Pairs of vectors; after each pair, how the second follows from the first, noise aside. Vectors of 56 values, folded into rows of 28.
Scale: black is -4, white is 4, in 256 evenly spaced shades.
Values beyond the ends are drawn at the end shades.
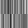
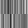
copied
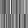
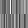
copied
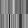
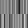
shuffled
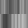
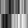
scaled up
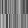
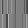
partly zeroed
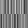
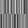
copied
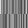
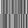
copied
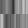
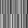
shuffled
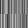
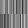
shuffled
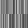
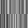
shuffled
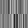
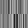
copied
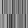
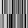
scaled up
